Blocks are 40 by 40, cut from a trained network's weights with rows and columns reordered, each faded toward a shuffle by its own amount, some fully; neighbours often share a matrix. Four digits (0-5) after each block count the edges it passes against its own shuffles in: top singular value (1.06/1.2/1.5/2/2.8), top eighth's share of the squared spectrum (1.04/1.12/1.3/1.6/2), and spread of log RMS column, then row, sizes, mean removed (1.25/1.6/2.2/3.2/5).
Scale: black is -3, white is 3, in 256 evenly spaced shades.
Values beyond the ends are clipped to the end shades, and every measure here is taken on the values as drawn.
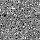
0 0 0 0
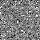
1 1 1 0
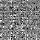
2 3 3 0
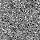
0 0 0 0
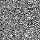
2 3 1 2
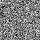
0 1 0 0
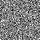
0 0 0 0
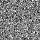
0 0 0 0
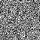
2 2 0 1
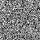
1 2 0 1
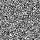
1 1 0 0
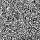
2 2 0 0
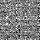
2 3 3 0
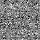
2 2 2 1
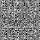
2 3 3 0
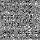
2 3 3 1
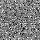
1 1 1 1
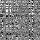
3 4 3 0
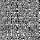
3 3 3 0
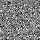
1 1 0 0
